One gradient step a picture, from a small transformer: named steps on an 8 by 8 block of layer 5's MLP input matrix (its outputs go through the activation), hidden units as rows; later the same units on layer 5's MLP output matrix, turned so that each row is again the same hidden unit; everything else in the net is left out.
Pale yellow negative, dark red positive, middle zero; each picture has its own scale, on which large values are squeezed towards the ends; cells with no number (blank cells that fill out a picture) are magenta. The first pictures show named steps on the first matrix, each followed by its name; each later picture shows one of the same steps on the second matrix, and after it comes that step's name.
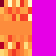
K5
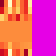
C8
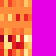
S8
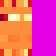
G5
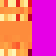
K5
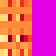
S8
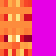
S8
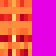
S8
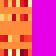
G5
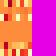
C8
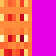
S8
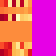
C8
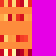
G5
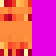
K5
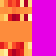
C8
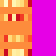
G5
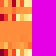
K5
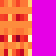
S8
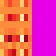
S8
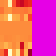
K5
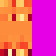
K5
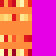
G5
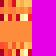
C8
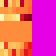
C8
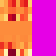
K5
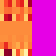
K5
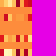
G5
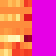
S8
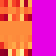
K5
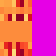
C8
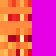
S8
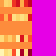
G5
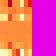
K5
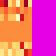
C8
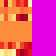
C8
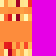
C8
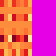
S8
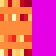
G5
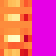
S8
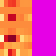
S8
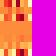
K5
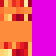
C8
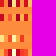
G5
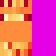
C8
